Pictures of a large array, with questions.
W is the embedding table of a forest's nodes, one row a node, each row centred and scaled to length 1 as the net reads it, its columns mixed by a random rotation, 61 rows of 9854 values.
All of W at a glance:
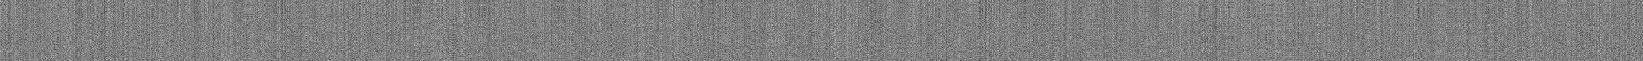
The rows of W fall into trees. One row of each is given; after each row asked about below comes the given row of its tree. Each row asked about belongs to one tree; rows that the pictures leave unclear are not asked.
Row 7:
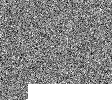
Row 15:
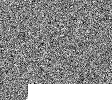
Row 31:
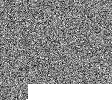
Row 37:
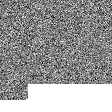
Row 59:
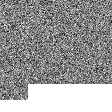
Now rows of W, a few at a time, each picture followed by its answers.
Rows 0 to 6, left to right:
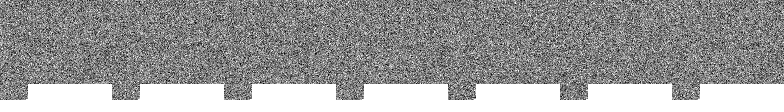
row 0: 15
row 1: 15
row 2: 7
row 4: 37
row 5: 37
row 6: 15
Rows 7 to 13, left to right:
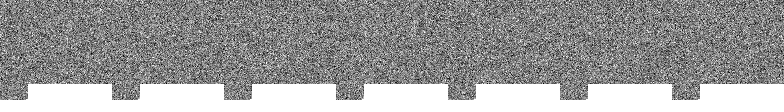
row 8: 15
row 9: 15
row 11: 7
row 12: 15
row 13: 15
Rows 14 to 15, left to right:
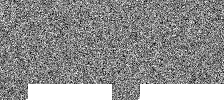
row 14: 59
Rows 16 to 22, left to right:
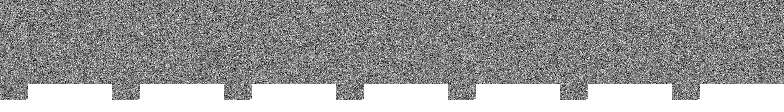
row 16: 59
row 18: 7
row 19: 37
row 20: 15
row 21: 37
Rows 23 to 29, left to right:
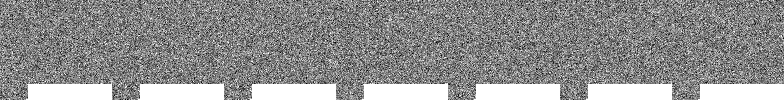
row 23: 7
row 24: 37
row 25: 37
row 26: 7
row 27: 15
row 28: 7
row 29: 15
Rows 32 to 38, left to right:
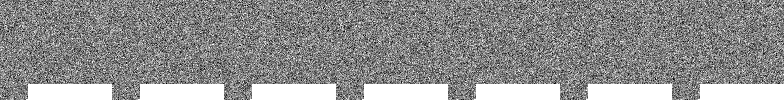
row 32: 59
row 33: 15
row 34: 37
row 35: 59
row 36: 7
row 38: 7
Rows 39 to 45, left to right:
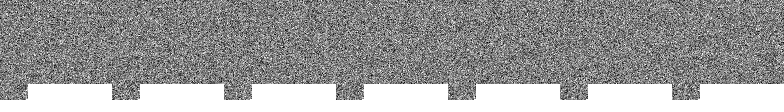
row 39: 37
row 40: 37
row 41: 31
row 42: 37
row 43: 59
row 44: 31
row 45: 37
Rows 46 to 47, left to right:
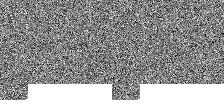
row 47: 7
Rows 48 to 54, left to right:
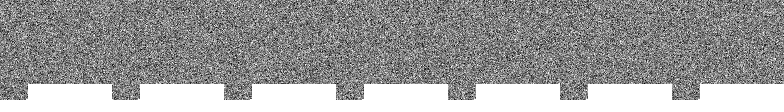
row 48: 59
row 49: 31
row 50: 15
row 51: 15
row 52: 7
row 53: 37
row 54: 7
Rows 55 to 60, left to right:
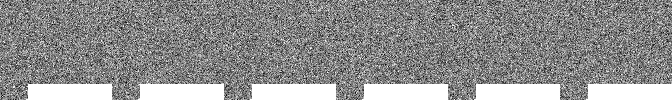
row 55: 37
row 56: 7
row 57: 37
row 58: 15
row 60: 7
